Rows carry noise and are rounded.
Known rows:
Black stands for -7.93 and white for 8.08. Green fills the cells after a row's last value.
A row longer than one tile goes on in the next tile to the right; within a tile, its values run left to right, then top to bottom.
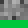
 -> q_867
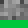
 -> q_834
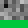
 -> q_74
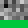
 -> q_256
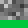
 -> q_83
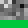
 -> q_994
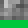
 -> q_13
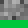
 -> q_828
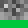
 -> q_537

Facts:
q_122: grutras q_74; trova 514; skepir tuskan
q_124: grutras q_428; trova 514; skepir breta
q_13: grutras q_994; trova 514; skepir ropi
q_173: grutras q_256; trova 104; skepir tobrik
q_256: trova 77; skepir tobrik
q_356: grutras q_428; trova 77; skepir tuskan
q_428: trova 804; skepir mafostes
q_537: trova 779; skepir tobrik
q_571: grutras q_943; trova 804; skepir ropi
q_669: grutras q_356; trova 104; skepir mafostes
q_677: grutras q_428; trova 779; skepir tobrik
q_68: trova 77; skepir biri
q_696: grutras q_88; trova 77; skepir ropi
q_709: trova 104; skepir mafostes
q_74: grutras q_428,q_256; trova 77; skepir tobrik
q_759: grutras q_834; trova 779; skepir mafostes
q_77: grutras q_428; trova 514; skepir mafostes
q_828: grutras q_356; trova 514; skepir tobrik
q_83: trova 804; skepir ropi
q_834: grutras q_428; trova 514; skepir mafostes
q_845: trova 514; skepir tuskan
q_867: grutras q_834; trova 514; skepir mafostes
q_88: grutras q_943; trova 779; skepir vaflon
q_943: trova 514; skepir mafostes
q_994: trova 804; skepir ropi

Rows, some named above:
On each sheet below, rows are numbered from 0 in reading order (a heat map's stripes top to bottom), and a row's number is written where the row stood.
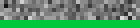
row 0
q_256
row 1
q_669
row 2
q_68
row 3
q_356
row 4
q_571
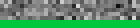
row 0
q_83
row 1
q_122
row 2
q_943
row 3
q_709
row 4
q_696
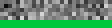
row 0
q_696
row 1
q_173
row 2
q_428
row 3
q_88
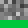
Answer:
q_428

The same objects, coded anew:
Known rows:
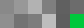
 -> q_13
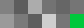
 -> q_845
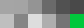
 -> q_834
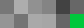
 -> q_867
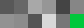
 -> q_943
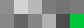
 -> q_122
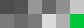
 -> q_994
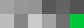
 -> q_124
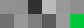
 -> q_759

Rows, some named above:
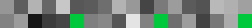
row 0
q_256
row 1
q_943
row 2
q_537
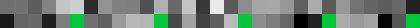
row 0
q_173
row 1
q_571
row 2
q_88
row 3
q_74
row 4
q_356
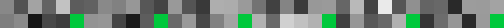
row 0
q_256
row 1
q_696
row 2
q_537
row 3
q_428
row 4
q_88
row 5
q_669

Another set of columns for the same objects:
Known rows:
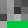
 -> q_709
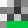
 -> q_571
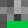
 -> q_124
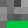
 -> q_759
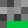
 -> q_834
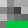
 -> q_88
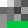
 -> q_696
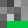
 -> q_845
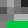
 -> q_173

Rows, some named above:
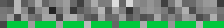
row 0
q_122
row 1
q_256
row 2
q_709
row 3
q_356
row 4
q_943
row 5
q_669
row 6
q_74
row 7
q_669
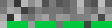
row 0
q_428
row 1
q_68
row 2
q_537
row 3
q_122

